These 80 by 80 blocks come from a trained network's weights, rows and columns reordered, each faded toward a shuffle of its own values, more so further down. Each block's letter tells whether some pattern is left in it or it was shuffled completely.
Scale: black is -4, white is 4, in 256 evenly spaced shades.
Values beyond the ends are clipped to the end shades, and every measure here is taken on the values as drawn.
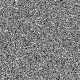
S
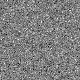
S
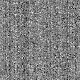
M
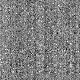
M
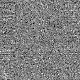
M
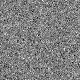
S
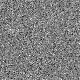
S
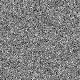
S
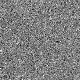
S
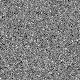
S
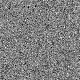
S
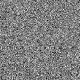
M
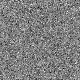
S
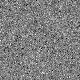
S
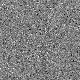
S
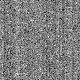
M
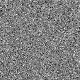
S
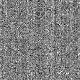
M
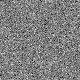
S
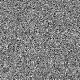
M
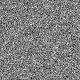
S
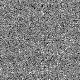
M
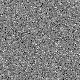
S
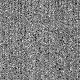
M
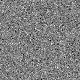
M
